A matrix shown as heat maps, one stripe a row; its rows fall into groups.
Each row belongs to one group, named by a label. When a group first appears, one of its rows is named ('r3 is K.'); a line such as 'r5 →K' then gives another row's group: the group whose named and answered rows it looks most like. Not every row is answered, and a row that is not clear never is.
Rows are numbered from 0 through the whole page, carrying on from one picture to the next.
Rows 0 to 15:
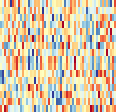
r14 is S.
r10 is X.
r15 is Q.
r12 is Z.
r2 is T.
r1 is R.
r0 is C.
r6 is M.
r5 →T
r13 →T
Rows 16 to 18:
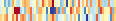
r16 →X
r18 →R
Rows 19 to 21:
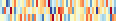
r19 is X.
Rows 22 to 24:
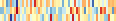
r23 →X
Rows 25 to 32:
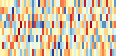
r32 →T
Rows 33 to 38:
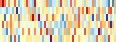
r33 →C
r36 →S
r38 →R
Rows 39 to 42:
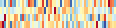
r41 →T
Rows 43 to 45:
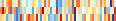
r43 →S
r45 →Z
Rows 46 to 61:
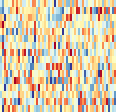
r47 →X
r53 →R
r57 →X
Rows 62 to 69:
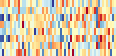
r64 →X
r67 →X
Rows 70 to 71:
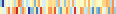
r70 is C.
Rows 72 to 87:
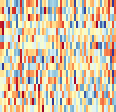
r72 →Z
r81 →C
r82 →Z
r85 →R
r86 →T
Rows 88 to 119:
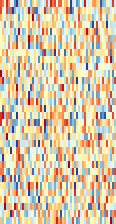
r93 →Z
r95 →S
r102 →Z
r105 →Q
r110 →C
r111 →M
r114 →Z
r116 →Q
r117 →T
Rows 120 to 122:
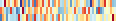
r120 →T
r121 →M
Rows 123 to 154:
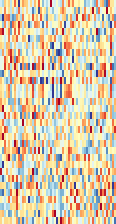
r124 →Q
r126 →C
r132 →T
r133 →X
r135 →T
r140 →M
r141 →Q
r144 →R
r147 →Q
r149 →Z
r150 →X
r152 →X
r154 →C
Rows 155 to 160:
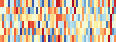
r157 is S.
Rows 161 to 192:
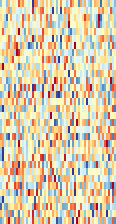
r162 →T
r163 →M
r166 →T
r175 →R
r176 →C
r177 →R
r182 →C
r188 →Z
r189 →C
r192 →S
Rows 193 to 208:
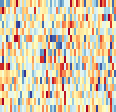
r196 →R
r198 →X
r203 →C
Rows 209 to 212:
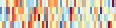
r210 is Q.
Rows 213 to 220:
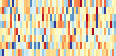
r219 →Q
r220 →C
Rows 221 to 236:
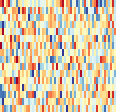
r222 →R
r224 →C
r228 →M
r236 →X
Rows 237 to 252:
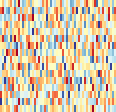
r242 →X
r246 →C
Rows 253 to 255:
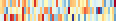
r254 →M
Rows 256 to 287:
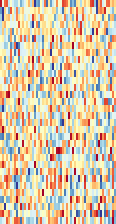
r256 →Q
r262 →R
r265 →T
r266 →Z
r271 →C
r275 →X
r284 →X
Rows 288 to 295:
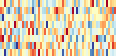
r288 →Q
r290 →C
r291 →T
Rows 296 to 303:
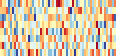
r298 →C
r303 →Z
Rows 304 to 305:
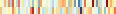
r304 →Q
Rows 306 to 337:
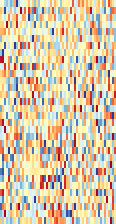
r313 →C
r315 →T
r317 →Z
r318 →M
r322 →Z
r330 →X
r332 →T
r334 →C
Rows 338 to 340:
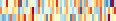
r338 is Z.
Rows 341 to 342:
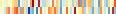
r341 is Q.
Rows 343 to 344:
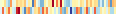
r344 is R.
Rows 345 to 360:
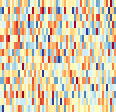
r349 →R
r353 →S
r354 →M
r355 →R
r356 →S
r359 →T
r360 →C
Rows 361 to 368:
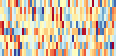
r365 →M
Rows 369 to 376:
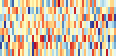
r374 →S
